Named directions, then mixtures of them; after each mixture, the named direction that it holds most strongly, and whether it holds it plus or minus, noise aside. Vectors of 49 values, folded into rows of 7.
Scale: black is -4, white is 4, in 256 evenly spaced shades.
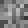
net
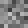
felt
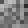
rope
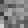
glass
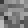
glass, plus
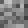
rope, plus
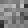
net, plus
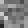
glass, minus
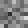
felt, minus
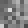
felt, minus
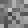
felt, minus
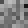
rope, plus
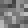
glass, plus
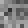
glass, minus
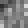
rope, minus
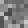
glass, minus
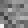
glass, plus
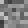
glass, minus
